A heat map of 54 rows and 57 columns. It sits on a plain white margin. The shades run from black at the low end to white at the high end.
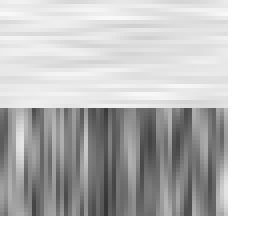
The table splits into 2 rows of 1 panel. Panel 1,1: very high, streaked across, faint in contrast. Panel 2,1: middling, streaked downward, strong in contrast.
